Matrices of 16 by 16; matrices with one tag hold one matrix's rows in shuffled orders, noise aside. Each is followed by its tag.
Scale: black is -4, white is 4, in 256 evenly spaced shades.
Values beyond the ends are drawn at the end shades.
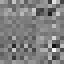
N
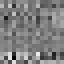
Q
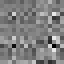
N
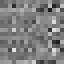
N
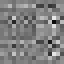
N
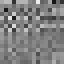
Q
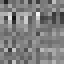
Q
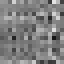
N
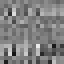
Q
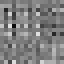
Q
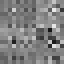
N
